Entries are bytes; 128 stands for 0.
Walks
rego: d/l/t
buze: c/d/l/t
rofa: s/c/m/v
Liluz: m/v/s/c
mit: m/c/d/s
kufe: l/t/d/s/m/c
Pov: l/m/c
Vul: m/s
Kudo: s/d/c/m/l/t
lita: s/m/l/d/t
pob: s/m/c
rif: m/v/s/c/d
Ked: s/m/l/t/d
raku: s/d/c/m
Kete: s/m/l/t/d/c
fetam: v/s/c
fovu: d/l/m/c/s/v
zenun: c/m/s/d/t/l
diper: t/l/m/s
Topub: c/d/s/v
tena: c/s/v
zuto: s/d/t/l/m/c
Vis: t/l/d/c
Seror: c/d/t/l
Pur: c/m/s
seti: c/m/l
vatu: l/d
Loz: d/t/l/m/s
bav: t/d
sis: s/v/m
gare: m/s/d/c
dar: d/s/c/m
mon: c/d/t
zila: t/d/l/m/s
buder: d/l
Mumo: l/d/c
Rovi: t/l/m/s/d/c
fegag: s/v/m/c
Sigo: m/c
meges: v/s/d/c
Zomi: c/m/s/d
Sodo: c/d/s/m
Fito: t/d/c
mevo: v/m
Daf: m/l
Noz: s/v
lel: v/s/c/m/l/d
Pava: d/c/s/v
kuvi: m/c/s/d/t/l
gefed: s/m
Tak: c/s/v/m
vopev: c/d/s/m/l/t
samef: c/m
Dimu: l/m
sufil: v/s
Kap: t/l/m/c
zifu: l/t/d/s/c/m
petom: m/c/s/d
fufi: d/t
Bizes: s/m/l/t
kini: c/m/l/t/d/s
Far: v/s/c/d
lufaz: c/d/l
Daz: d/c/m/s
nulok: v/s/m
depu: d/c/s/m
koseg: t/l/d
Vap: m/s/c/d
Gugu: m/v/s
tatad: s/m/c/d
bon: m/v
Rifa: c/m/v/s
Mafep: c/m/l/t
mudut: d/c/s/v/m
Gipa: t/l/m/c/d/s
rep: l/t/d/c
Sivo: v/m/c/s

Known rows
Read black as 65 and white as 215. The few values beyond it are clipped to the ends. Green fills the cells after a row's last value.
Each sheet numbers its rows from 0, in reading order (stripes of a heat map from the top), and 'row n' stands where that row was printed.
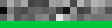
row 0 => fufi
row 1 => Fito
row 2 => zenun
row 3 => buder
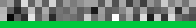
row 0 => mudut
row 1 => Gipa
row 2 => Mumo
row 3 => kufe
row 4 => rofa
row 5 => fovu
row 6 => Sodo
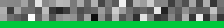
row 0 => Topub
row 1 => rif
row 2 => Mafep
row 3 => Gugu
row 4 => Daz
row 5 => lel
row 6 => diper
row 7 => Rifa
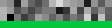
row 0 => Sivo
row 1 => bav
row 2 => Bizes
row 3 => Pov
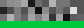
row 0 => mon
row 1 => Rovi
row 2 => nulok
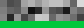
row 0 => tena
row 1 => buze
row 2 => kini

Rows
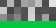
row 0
gare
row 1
petom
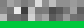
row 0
Far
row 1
Vap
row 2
vatu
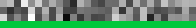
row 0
kuvi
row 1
tatad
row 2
Tak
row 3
mevo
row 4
Zomi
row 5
depu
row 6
lufaz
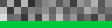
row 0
raku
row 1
Dimu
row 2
samef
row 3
Vul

